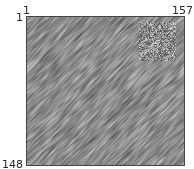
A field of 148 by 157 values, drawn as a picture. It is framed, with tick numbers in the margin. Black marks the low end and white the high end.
No row or column stands out. The top right is the roughest part. Streaks slant up to the right. There is no overall slope. An odd patch, rougher than its surroundings, sits in the top right. The halves do not mirror each other.
